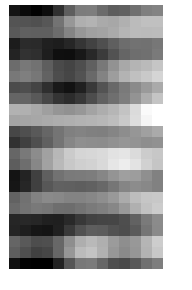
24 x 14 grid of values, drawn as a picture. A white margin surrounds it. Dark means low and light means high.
Values rise toward the right. There are no lone odd cells. The middle right is the ninth with the highest average. Horizontal stripes repeat 6 times down the table.
